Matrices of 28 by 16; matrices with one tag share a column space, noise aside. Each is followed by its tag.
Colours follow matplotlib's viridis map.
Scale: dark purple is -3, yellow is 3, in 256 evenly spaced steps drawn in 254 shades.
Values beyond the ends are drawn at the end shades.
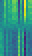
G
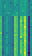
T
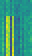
T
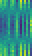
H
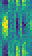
H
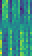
G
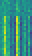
T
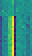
T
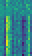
T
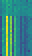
T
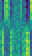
G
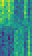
G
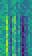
T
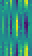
H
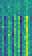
T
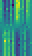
G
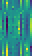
H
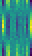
H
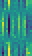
H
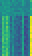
T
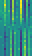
G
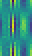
H
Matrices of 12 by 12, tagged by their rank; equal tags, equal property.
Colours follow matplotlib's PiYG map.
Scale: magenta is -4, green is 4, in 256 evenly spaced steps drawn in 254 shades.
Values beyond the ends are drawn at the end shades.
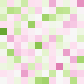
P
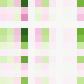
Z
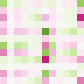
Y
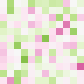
P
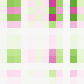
Z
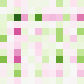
Y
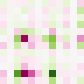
Y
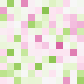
P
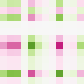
Z
